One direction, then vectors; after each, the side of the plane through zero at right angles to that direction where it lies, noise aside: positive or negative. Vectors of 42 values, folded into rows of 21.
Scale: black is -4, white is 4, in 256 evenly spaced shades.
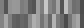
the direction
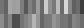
positive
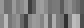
positive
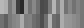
negative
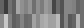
positive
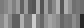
positive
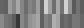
positive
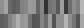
negative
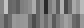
negative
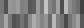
positive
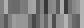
negative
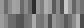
positive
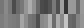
negative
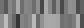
positive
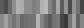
positive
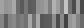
positive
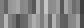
positive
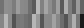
positive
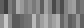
positive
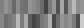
negative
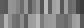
positive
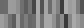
positive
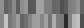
positive
